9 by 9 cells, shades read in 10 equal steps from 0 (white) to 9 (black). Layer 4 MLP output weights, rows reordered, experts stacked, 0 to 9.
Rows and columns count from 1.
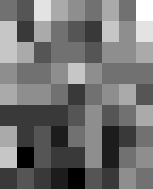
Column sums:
35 54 45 52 51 45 47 42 32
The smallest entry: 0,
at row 1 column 9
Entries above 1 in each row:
7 8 9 9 9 9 9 9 9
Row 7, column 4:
8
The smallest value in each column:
2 3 1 3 2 4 2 3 0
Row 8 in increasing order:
2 4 4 5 6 7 7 8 9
